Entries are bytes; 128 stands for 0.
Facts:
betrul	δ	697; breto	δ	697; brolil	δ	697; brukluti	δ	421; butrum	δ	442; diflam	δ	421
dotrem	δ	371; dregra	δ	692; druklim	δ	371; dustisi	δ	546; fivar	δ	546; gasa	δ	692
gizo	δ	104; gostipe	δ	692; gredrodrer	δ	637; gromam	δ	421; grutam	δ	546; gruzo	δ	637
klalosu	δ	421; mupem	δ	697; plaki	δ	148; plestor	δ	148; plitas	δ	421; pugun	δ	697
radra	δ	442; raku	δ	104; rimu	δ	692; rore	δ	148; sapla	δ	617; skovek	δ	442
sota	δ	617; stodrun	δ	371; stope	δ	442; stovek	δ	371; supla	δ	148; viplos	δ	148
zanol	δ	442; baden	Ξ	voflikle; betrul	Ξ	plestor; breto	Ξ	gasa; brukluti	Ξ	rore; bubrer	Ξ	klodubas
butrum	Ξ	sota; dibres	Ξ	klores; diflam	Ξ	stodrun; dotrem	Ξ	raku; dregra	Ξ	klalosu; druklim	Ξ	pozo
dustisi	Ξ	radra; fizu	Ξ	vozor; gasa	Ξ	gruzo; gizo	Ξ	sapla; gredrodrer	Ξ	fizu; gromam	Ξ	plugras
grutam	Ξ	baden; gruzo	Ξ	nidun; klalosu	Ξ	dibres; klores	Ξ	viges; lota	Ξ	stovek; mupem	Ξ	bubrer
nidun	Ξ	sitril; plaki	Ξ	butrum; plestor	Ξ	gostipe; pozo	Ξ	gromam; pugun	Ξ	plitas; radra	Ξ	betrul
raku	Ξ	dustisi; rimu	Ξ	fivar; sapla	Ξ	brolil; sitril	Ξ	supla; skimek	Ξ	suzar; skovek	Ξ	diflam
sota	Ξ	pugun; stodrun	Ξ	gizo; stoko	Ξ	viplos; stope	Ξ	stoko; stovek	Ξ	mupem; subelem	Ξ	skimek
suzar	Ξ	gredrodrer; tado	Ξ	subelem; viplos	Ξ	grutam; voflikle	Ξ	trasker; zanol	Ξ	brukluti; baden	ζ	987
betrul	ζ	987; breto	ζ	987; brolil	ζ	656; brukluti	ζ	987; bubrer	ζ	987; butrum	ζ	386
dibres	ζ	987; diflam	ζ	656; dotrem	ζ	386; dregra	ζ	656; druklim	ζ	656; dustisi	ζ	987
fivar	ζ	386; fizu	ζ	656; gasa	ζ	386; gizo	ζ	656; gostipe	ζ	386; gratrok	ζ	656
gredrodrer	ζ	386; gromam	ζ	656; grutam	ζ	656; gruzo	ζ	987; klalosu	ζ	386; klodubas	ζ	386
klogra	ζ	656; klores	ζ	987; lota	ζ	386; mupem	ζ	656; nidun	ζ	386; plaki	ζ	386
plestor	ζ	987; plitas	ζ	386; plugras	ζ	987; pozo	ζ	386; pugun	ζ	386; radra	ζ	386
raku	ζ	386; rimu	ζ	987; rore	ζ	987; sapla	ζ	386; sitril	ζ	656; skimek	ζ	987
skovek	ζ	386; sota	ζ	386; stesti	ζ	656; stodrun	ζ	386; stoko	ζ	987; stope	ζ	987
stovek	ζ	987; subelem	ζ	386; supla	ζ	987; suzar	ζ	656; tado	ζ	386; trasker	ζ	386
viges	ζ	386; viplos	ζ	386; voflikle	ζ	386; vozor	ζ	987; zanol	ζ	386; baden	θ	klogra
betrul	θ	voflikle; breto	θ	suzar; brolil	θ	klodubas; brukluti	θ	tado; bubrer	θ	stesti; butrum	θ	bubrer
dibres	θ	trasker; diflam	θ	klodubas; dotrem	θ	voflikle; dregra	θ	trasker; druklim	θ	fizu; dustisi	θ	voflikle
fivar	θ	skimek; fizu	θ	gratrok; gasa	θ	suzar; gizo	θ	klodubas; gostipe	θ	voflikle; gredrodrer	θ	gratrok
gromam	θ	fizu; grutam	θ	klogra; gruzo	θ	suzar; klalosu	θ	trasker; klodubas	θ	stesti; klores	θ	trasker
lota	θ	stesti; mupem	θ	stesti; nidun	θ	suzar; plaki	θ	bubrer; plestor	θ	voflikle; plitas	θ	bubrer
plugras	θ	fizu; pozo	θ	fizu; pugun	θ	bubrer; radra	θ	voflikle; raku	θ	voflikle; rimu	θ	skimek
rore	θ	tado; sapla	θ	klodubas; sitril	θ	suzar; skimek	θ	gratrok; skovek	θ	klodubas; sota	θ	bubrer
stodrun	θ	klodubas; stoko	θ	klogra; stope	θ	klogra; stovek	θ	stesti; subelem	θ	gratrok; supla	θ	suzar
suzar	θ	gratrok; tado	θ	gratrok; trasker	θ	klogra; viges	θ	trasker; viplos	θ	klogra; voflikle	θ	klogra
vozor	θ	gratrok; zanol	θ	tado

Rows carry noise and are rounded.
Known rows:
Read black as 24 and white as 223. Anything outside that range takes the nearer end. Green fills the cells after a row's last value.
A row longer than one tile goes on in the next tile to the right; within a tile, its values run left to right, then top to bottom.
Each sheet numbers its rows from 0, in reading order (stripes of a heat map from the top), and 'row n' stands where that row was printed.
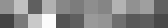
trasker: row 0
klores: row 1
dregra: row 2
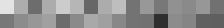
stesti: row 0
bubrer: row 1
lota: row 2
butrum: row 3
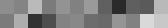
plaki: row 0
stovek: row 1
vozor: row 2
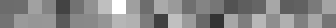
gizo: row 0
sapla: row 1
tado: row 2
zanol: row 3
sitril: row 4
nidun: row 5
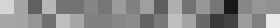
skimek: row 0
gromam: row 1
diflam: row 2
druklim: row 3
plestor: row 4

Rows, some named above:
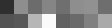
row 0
gostipe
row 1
radra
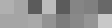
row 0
suzar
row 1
plitas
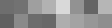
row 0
sota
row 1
gratrok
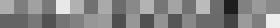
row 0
stoko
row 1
stesti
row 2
viplos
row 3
raku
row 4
plestor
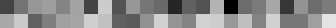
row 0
rore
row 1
fizu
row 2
betrul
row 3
vozor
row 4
supla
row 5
brolil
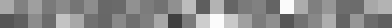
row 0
dibres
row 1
brukluti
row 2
pugun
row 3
trasker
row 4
gruzo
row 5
klogra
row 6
sota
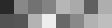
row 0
gostipe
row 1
klodubas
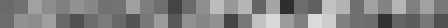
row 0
gizo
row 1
dustisi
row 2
grutam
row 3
sapla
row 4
voflikle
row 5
vozor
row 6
lota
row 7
stoko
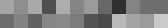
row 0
klalosu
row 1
skovek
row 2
gredrodrer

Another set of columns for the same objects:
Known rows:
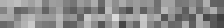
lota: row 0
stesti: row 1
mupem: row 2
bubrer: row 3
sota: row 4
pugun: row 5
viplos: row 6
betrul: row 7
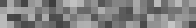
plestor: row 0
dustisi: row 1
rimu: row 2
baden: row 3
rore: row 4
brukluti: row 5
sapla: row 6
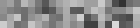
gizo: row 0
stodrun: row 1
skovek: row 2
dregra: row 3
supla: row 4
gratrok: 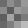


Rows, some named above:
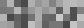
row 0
betrul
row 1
brolil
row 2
plaki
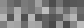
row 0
grutam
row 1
betrul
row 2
gruzo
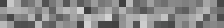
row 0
gostipe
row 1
radra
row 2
trasker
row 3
plitas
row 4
klalosu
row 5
plitas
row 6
gromam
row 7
raku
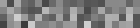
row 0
klalosu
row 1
gredrodrer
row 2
grutam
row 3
sitril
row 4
grutam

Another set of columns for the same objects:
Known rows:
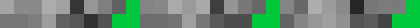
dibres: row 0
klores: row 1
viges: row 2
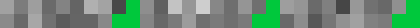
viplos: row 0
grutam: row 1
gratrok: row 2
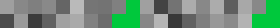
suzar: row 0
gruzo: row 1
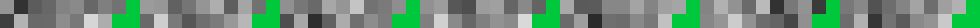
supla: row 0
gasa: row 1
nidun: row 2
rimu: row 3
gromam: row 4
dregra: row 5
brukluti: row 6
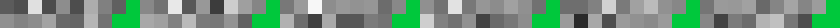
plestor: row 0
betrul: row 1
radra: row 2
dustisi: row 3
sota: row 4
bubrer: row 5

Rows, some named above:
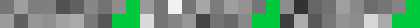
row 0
stesti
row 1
dustisi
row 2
supla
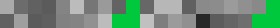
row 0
rore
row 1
raku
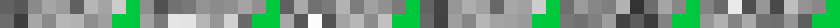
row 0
plitas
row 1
brolil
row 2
plaki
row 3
plitas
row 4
klalosu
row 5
betrul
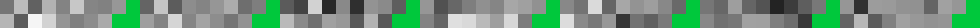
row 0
skovek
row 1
lota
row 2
gostipe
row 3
brolil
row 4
dustisi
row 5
trasker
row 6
gredrodrer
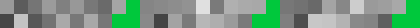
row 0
sitril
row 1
pugun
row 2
gizo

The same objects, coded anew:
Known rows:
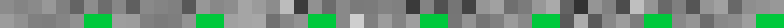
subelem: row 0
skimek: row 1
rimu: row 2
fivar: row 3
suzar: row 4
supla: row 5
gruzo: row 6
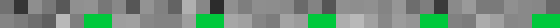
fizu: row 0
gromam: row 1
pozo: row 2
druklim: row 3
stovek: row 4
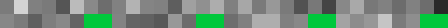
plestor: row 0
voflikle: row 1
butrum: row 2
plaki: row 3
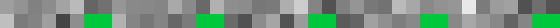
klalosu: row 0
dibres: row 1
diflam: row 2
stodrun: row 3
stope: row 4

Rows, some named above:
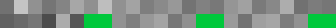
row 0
gostipe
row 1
lota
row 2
lota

